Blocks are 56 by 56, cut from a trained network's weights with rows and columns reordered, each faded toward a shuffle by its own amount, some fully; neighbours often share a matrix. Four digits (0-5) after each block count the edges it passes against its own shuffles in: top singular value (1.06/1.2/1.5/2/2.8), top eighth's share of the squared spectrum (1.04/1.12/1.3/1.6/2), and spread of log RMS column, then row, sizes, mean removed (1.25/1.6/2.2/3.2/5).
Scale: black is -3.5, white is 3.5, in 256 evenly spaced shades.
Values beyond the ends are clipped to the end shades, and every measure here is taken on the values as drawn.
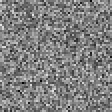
0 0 0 0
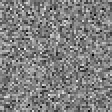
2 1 0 0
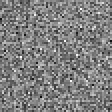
0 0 0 0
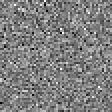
3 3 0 1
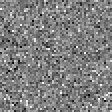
0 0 0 0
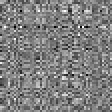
4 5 3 2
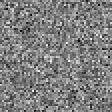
2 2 0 1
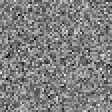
0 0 0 0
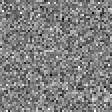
2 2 0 0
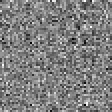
3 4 2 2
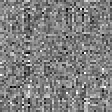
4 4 2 2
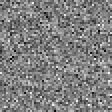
1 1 0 0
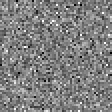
0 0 0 0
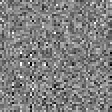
4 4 2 2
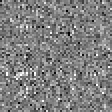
3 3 1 2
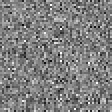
3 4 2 2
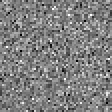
2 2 0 1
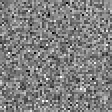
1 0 0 0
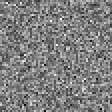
1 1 0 0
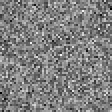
0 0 0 0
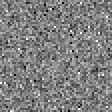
0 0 0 0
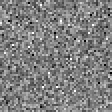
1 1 0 0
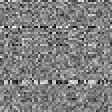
4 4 0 3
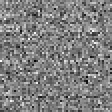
3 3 0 2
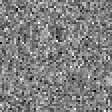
3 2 0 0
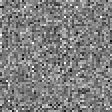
3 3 1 1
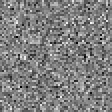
3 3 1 2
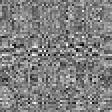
4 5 1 3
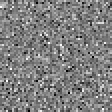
2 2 0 1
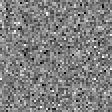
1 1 0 0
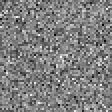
1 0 0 0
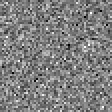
1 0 0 0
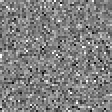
1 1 0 0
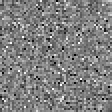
2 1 0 0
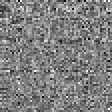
3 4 1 2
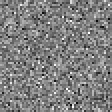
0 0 0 0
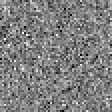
1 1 0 0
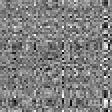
4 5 3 2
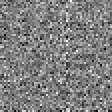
3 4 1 1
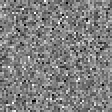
1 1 0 0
